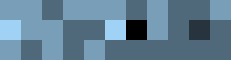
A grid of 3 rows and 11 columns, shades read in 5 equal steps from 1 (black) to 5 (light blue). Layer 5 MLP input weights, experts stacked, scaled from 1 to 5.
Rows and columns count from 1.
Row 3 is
4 3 4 3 4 3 3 3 3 3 3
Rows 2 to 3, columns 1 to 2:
5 4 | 4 3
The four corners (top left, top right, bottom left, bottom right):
4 4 4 3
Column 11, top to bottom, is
4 3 3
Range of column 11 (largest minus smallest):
1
